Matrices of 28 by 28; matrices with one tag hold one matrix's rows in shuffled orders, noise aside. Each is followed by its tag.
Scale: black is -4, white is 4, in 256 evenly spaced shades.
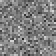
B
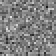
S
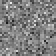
S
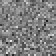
S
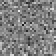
B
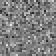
S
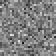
B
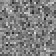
S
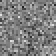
B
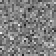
B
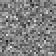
S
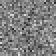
B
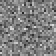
B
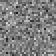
S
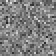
S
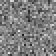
B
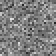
B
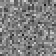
B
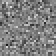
S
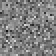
S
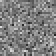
B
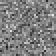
S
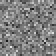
S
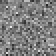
S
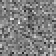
B
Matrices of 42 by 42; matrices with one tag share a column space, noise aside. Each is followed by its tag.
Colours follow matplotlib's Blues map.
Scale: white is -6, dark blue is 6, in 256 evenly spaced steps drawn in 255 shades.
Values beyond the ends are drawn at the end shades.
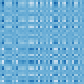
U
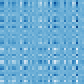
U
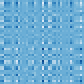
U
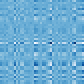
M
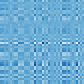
M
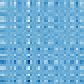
U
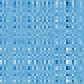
U
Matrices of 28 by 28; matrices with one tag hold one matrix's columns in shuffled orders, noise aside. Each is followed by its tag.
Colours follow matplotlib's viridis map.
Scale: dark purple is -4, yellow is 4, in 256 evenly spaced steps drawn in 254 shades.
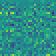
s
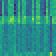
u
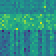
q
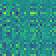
s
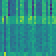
u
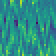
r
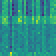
u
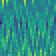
r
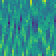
r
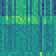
u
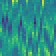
r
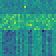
q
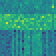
q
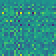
s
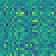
s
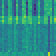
u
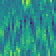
r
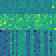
q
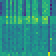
u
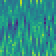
r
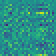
s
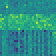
q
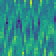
r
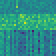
q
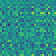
s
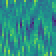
r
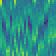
r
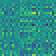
s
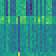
u
